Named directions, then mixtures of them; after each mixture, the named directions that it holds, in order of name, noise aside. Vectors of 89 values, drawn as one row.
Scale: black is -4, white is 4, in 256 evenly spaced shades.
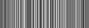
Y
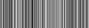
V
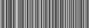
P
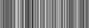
P, V, Y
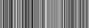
V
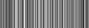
P, V, Y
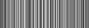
Y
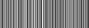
P, V, Y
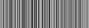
V, Y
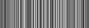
Y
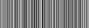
P, V, Y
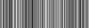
V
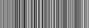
P, Y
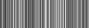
P, V, Y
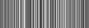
Y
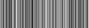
P, V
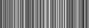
V, Y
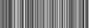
P, V, Y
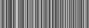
P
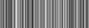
P, V, Y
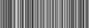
P, V, Y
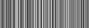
P, Y
